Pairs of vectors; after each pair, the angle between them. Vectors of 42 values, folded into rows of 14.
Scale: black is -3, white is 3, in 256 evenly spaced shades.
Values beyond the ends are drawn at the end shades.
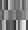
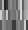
partly aligned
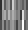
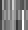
nearly parallel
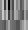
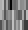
orthogonal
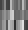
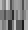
nearly opposite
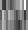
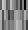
nearly opposite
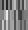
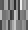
orthogonal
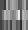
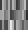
orthogonal
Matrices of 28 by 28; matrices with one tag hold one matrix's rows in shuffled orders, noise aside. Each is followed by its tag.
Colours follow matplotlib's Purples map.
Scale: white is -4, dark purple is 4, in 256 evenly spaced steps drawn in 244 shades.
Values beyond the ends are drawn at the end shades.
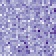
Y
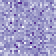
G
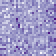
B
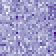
B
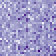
Y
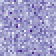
G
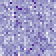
G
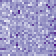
B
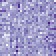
B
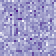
G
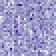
G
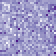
B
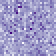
G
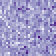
Y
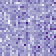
Y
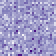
G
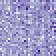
Y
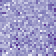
B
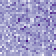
Y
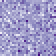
Y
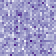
G
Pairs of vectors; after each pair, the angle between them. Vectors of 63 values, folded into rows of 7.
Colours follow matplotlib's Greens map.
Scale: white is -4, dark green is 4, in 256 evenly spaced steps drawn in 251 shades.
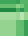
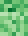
partly aligned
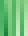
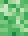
orthogonal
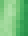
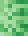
partly aligned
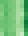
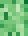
partly aligned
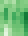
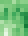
nearly parallel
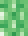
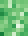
partly opposed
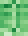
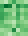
nearly parallel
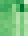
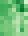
nearly parallel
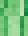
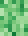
partly opposed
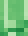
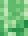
nearly parallel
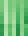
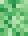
orthogonal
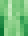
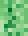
partly opposed
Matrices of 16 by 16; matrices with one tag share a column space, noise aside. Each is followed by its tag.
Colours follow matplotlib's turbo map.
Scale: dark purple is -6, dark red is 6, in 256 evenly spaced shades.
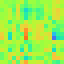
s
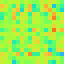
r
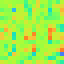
s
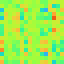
r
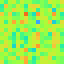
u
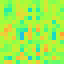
s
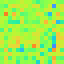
u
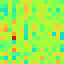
s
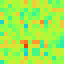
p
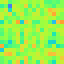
p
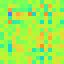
u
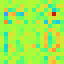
u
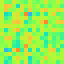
u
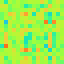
u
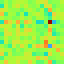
p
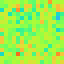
r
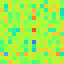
r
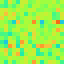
p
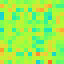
r
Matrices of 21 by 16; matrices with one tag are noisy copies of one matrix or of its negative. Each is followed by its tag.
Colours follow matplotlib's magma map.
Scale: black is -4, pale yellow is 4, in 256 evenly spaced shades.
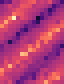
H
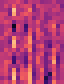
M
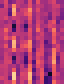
M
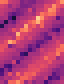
H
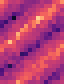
H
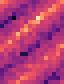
H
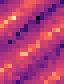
H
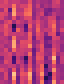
M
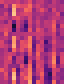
M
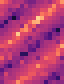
H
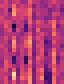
M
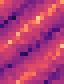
H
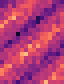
H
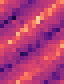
H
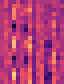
M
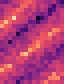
H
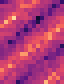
H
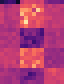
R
